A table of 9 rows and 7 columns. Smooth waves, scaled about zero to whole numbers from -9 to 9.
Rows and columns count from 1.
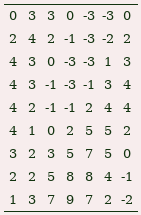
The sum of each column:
24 23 18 16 19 19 12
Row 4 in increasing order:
-3 -1 -1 3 3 4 4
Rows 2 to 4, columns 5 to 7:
-3 -2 2 / -3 1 3 / -1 3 4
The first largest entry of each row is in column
2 2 1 1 1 5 5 4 4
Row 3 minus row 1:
4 0 -3 -3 0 4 3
